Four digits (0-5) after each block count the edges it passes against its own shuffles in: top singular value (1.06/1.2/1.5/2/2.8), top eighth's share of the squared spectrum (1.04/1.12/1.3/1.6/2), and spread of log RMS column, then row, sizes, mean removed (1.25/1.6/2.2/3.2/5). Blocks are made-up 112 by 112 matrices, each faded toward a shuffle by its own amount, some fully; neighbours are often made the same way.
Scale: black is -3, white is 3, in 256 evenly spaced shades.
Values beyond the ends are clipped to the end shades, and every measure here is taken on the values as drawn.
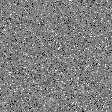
0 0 0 0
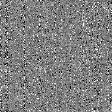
1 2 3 0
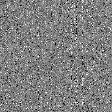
1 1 2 0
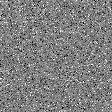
0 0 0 0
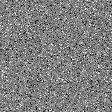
0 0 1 0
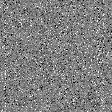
1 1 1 0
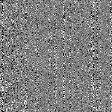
2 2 4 0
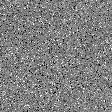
0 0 0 0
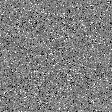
0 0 0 0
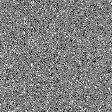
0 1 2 0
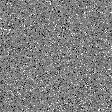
0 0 0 0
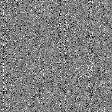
2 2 3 0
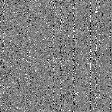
2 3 3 0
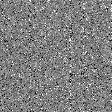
1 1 2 0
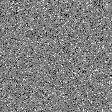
0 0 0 0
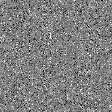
1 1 2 0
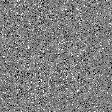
1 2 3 0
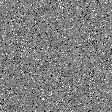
0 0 0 0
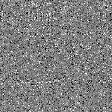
3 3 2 1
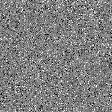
3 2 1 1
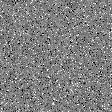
1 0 0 0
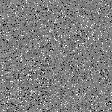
3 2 0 1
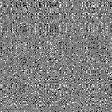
5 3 3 3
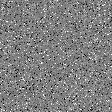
2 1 0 0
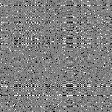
5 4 2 3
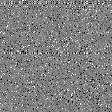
4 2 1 2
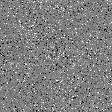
2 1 0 0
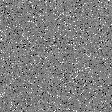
2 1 0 0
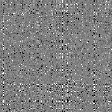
4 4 3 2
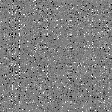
4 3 2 1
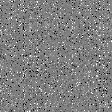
4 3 2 1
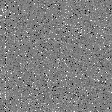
3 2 1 0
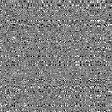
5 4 2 4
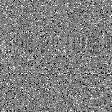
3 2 1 2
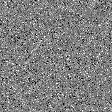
1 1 0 0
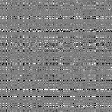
5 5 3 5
